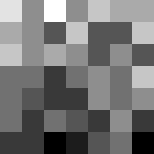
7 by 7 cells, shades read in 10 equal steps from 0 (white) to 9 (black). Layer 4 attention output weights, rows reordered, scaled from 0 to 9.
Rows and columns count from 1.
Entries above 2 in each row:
4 5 6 6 7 7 7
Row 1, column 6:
3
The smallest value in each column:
1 4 0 2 2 3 2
